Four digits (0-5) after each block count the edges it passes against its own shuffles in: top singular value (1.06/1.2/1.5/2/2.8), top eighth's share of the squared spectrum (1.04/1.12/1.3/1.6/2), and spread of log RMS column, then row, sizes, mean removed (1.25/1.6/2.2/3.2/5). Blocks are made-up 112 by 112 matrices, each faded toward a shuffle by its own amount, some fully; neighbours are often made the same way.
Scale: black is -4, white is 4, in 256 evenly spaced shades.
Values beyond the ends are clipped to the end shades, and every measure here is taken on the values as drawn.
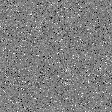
2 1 0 0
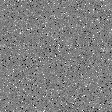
2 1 0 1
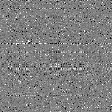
4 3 2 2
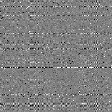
5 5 2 3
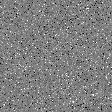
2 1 0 0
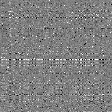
5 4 2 3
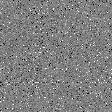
3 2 0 1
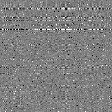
5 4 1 3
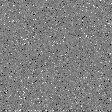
2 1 0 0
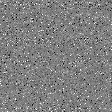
1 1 1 1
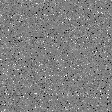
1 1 0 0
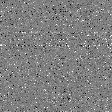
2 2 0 2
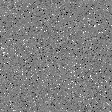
0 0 0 0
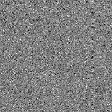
4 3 2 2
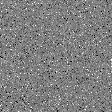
3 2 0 0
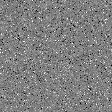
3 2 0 0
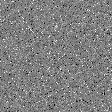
0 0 0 0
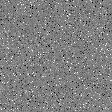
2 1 0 0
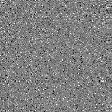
4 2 1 1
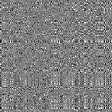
5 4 3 3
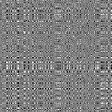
5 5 4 4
